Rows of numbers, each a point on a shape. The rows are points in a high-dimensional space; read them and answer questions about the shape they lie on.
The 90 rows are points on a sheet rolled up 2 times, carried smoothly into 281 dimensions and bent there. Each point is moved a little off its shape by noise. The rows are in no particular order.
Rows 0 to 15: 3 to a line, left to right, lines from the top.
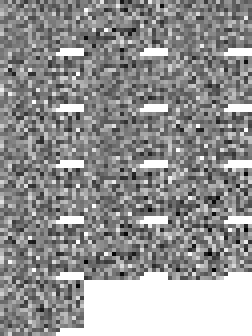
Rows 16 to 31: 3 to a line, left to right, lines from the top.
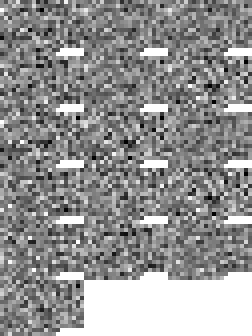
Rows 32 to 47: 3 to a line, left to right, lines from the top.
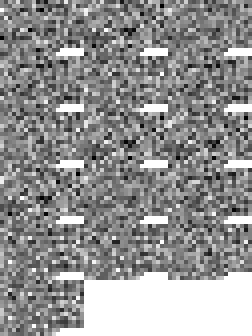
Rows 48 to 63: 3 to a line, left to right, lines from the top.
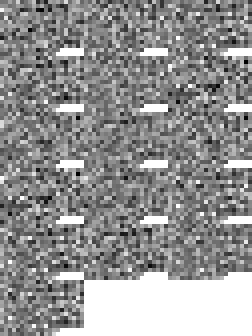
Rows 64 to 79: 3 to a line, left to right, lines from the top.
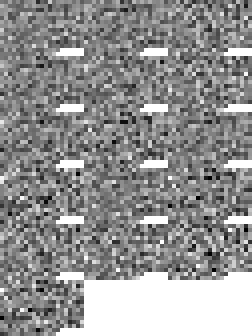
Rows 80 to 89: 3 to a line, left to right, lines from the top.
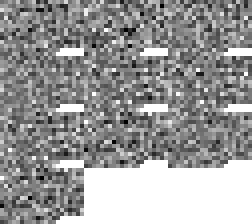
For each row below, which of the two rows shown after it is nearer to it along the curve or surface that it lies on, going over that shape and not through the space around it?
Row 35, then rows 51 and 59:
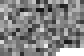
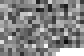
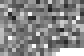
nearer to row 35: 51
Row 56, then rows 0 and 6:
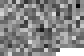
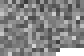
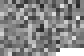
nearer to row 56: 6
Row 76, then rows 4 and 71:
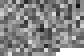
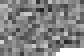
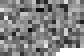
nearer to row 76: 4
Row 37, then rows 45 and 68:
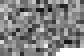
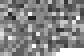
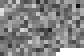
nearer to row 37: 45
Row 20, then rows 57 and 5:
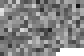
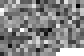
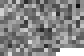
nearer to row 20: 5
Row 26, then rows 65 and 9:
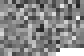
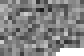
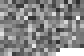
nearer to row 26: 9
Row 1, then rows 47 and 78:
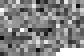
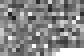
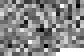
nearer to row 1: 78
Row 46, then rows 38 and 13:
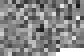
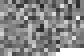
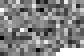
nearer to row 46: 38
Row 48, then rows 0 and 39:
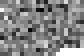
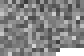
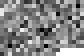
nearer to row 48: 39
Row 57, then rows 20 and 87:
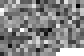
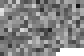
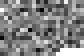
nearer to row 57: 87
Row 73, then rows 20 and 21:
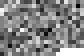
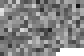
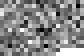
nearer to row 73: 21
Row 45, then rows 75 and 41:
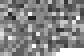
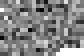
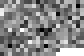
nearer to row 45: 75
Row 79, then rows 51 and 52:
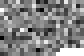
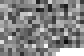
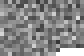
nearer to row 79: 51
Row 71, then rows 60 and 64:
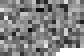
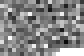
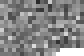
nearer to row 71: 60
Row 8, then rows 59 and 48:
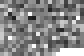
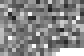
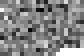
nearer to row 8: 59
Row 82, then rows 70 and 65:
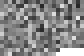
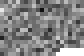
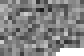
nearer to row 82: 70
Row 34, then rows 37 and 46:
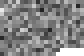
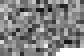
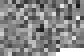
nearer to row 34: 46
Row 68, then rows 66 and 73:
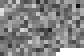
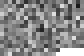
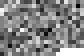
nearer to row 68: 66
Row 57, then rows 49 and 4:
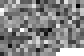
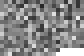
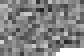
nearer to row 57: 49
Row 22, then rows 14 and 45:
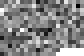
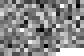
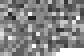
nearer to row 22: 14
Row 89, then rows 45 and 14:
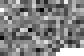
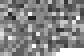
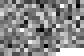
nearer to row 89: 14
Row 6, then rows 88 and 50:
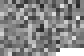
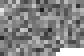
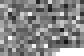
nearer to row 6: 88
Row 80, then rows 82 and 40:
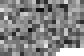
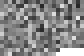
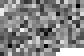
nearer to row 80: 40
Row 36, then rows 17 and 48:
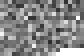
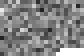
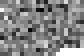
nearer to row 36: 17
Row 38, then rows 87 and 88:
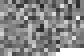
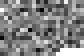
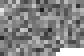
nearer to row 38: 88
